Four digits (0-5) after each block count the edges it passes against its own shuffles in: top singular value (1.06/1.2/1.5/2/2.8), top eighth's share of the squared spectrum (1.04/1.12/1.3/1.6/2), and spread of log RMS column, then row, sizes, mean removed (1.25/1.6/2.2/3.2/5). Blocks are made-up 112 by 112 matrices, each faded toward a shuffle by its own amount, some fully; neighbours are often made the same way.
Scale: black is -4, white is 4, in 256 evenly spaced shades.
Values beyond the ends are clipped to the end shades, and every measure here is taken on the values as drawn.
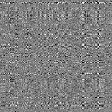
5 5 3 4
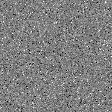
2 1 0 0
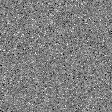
2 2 0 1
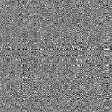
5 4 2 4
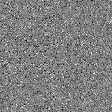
3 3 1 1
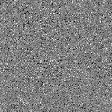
3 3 1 2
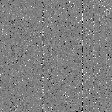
4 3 2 0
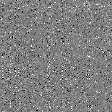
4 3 2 1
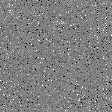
3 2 1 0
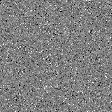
3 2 0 0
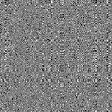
5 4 3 3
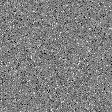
2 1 0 0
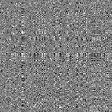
5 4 3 3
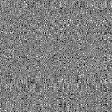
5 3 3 3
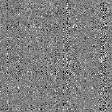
2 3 4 3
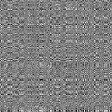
5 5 4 4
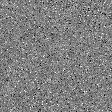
0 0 0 0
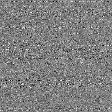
1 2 0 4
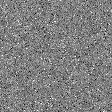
0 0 0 0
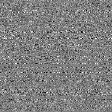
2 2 0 4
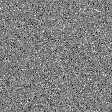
0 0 0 0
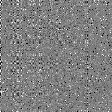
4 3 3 2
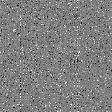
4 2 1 0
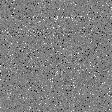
3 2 0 1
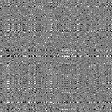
5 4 3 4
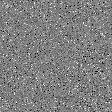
2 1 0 0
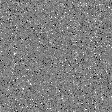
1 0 1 0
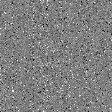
1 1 2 0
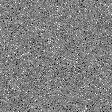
0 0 0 0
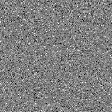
4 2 1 1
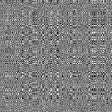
5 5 4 4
